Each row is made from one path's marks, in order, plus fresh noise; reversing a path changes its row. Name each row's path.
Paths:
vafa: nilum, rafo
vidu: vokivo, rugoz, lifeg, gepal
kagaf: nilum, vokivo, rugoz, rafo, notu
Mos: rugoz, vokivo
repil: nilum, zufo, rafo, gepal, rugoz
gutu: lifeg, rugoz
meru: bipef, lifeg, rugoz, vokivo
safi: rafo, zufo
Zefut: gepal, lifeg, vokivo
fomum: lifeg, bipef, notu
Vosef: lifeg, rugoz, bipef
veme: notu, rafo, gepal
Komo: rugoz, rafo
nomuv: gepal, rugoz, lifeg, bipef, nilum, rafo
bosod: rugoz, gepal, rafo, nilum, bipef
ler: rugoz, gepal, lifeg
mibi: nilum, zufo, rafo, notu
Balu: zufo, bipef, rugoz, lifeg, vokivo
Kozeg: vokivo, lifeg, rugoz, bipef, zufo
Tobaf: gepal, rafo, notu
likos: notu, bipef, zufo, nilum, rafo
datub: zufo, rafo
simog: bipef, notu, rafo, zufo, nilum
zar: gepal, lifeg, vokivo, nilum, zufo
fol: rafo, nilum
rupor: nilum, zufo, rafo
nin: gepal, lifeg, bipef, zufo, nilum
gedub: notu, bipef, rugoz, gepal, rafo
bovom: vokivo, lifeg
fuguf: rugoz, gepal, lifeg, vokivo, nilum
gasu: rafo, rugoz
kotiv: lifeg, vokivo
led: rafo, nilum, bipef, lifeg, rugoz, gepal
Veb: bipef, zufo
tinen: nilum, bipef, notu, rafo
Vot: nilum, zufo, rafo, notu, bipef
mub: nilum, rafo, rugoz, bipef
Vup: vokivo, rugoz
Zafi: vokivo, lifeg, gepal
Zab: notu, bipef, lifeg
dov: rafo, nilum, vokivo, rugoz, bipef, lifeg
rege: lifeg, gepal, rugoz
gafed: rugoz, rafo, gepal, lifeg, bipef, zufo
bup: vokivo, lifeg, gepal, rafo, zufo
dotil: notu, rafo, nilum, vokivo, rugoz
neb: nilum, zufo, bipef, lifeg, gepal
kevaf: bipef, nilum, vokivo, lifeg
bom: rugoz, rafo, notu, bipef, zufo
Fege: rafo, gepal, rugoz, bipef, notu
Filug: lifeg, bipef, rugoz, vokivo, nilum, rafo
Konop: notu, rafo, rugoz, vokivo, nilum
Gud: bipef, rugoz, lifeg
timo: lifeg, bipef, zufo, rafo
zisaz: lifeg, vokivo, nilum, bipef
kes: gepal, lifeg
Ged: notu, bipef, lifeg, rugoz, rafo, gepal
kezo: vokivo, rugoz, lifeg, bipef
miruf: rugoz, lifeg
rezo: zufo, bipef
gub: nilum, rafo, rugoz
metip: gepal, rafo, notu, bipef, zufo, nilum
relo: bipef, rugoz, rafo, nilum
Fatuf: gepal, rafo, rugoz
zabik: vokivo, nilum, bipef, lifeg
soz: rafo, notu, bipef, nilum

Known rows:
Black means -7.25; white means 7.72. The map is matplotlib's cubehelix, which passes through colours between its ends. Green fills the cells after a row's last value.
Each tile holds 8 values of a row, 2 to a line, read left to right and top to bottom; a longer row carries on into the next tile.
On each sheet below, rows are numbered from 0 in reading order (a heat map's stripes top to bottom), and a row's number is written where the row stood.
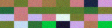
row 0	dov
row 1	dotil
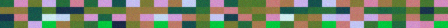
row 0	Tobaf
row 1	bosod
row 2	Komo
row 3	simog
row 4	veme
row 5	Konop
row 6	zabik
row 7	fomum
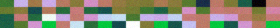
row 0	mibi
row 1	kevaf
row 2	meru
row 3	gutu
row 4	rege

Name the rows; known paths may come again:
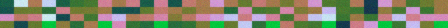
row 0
vafa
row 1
veme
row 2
nin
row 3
gedub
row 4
dov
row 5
bup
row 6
Fege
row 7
Gud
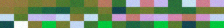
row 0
meru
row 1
kezo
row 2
nomuv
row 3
likos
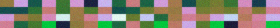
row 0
metip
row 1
gub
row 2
mub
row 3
ler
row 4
gasu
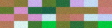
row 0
bovom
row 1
timo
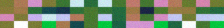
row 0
kotiv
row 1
fol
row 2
fomum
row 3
Balu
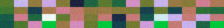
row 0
mibi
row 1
vidu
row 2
Tobaf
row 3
zabik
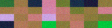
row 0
Fatuf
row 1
led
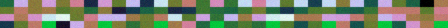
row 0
Komo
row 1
dotil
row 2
soz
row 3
zisaz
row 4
Filug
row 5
relo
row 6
simog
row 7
rege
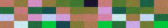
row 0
kevaf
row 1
repil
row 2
Vosef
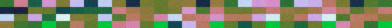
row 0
bosod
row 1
Konop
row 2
Zafi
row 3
gutu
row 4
rupor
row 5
datub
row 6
neb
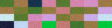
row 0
Vup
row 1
safi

